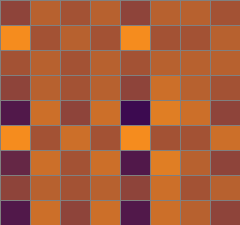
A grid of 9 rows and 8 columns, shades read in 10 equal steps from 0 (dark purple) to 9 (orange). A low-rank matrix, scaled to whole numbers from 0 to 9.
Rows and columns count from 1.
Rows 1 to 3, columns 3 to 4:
5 6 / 6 5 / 5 6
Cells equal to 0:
1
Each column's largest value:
9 7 7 7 9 8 7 7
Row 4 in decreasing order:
7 6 6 6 5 5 4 4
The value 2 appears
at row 7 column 1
